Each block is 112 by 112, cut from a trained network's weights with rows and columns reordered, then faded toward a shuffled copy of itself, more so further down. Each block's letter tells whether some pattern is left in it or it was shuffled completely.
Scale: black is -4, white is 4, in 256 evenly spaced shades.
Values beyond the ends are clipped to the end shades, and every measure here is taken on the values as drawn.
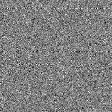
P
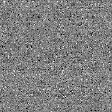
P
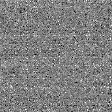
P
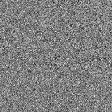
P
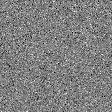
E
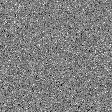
E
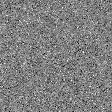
E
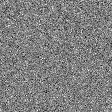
E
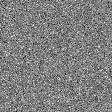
E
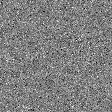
E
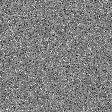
E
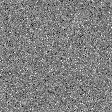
E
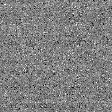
P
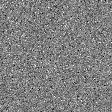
E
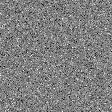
E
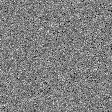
E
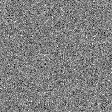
P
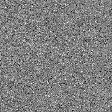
P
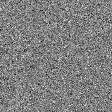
E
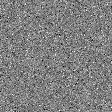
E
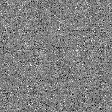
P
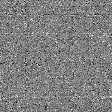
P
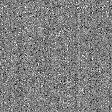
P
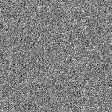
P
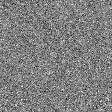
P
